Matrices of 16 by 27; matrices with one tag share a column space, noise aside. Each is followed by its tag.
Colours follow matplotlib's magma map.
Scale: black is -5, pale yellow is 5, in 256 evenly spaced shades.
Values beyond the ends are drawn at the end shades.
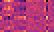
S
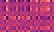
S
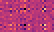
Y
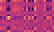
S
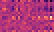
S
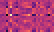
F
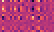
S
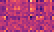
S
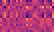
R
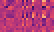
R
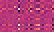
Y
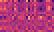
S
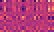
S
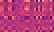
S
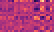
S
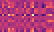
F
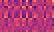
R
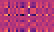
F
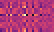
F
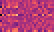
F
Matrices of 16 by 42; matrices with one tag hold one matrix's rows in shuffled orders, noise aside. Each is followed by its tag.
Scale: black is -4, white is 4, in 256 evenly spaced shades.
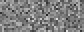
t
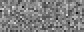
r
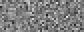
t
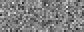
r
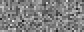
r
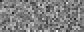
t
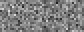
r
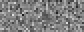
r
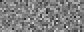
t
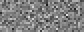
t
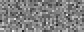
r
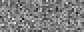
r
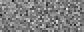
t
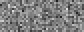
r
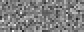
r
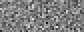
t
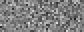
t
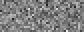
t
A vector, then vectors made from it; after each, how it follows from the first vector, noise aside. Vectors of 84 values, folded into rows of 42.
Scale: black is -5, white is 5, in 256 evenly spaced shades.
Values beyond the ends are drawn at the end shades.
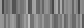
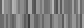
negated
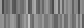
copied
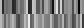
scaled up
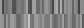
copied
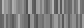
negated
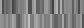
copied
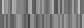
negated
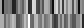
scaled up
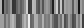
scaled up
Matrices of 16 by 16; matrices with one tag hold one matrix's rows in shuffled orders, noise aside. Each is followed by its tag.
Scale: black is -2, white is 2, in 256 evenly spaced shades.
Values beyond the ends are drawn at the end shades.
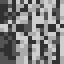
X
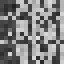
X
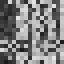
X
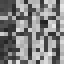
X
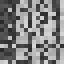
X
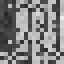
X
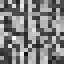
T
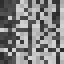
X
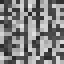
T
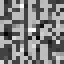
T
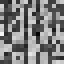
T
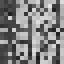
X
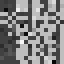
X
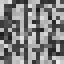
T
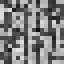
T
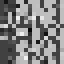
X
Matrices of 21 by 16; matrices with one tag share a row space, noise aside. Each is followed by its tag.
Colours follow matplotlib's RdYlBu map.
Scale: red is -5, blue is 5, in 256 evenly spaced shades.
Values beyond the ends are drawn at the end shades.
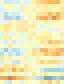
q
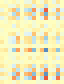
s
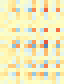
s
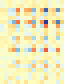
s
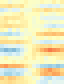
q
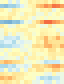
q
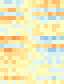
q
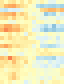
q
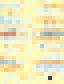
q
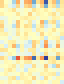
s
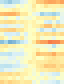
q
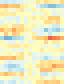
q
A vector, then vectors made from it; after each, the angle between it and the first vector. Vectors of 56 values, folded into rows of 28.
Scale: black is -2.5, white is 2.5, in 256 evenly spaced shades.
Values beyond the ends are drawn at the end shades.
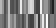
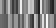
nearly parallel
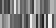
partly opposed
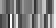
orthogonal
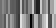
partly aligned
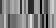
nearly opposite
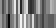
partly opposed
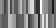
nearly parallel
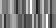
partly aligned
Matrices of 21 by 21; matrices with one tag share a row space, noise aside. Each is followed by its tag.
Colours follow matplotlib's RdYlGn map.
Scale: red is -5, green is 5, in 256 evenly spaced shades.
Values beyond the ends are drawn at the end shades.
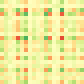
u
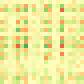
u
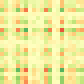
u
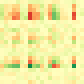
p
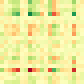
p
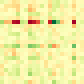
p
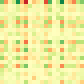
u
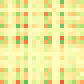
u
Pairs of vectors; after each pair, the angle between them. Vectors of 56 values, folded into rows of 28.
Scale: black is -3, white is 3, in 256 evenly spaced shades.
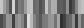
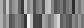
partly aligned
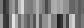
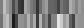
nearly opposite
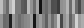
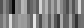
nearly opposite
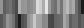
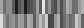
orthogonal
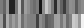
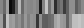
nearly parallel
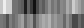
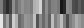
partly opposed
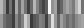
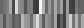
orthogonal
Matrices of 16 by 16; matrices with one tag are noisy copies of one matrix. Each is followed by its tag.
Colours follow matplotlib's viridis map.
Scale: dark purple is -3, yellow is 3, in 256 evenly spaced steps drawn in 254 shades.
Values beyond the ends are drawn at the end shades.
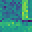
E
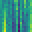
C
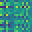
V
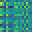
V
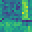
E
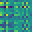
V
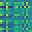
V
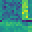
E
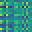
V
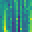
C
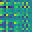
V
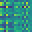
V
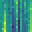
C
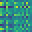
V
